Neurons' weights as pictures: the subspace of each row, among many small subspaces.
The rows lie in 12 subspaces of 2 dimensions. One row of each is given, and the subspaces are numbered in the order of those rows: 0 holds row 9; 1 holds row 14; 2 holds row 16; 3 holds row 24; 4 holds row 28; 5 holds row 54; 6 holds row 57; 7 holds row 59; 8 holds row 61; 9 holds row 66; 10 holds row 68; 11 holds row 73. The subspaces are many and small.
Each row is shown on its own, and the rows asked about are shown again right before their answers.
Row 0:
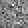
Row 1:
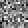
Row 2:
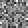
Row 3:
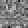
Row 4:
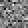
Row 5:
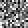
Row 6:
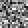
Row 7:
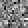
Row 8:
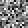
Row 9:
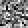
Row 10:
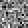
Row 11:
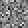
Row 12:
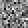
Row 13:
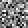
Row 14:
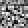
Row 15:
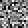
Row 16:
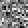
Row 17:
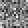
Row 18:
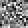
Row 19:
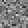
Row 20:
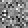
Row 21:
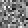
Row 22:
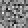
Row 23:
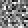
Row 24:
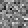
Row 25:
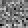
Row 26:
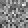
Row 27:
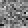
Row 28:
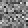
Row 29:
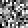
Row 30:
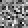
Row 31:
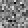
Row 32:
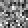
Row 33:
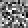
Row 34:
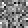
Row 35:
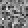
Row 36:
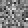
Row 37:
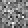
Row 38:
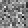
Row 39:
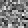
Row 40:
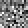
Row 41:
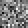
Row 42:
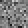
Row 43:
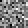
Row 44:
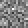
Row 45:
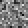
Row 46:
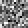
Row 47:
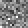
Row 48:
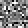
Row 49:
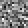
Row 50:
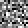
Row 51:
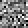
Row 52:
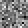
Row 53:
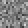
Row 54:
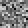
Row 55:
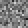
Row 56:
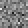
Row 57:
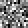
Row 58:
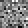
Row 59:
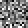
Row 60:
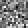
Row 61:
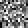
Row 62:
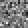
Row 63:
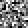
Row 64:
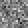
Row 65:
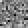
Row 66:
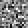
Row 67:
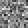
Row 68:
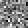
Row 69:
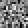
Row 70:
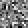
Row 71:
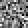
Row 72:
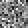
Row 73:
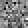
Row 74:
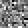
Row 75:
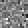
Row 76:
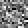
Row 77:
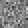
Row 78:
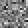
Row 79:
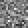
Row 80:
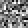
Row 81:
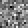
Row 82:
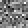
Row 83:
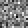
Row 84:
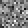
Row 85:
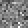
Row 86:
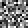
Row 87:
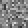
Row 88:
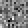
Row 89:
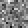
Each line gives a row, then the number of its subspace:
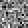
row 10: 2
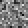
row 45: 3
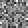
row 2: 4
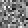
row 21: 2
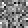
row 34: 4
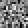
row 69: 6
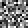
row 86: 4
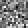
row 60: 4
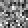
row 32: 1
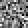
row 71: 6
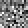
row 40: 1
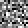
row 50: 2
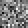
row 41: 9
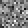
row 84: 6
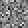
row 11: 7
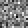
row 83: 8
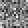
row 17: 8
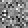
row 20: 8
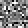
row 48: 7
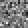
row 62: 1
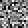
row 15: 7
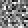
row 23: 11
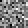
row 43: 10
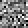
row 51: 4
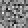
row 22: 1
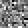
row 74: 11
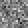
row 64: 2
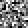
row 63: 3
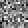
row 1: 8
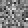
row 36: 6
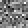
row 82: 4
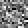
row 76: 2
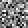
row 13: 8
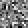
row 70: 11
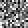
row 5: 8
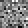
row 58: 7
